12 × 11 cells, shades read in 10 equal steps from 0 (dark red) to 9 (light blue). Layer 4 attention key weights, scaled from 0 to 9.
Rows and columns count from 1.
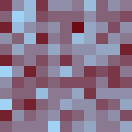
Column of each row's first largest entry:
3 2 2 3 2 8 1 1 4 1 2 5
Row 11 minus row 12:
-3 1 -1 0 -3 -1 -2 -1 0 1 -4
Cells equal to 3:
17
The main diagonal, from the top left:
2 9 6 1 7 2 5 3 6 4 3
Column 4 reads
2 3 5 1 5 3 4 3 8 4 5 5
